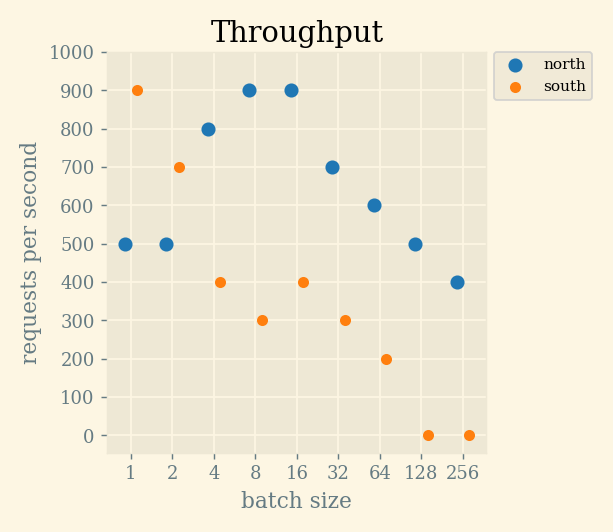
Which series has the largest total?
north
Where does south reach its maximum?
1
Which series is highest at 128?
north
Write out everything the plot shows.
Title: Throughput
x-axis: batch size, ticks 1 2 4 8 16 32 64 128 256
y-axis: requests per second, ticks 0 100 200 300 400 500 600 700 800 900 1000
Legend: north, south
Values:
north: 500 500 800 900 900 700 600 500 400
south: 900 700 400 300 400 300 200 0 0
